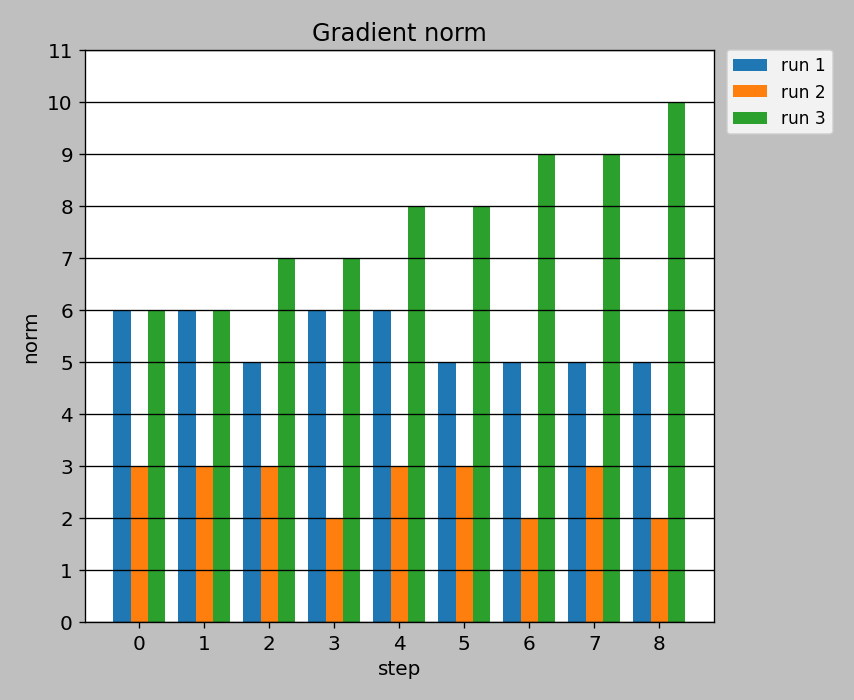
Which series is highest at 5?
run 3
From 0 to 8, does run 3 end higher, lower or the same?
higher
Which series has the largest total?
run 3
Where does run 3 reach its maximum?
8
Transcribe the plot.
Title: Gradient norm
x-axis: step, ticks 0 1 2 3 4 5 6 7 8
y-axis: norm, ticks 0 1 2 3 4 5 6 7 8 9 10 11
Legend: run 1, run 2, run 3
Values:
run 1: 6 6 5 6 6 5 5 5 5
run 2: 3 3 3 2 3 3 2 3 2
run 3: 6 6 7 7 8 8 9 9 10
